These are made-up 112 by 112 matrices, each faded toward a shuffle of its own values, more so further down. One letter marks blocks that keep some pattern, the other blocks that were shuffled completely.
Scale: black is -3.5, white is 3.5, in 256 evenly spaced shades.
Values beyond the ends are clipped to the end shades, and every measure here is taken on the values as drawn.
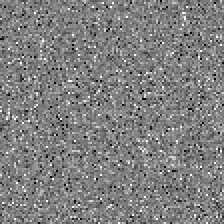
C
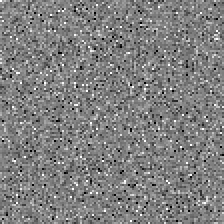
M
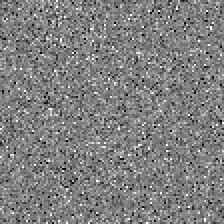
M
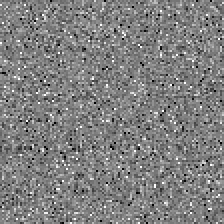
C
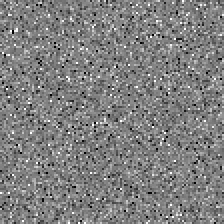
M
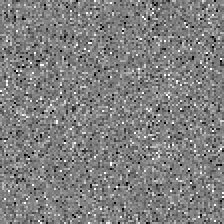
C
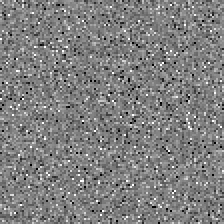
M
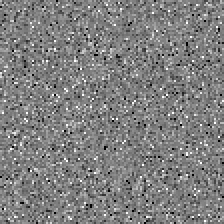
C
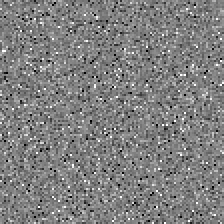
M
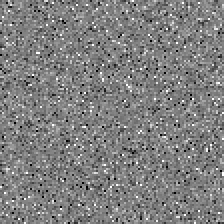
M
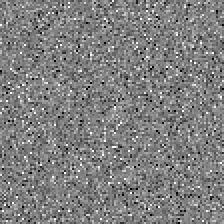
M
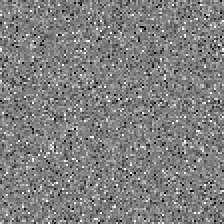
C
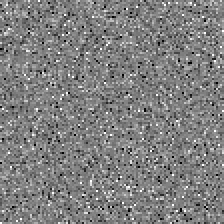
C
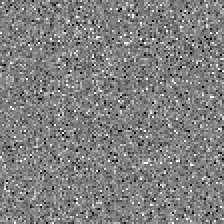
C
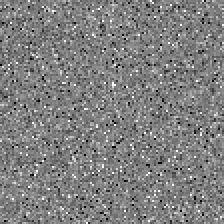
M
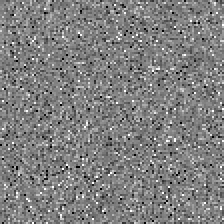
C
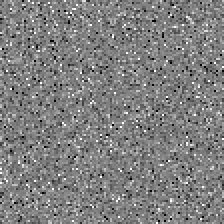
C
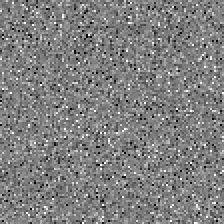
M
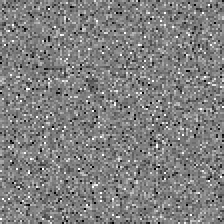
M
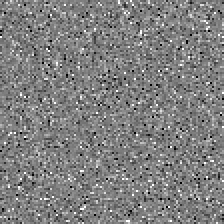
C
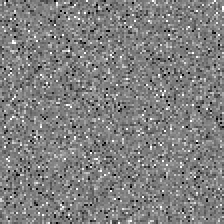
M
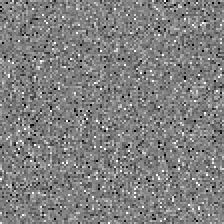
C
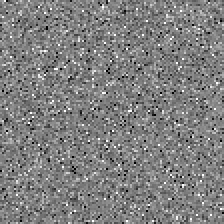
M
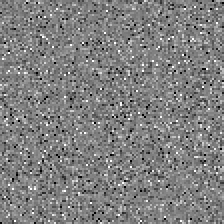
C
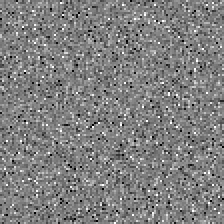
M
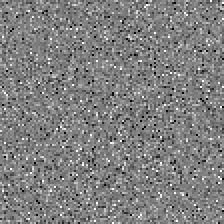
M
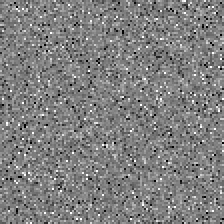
M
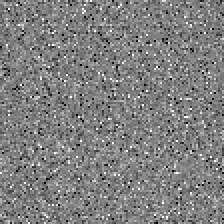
C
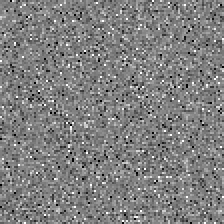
M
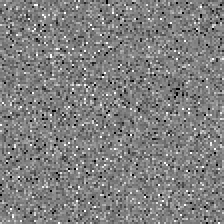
M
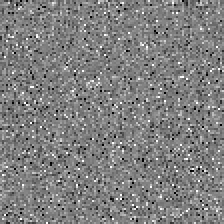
C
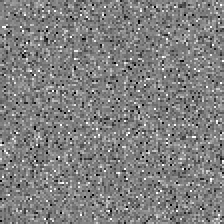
C
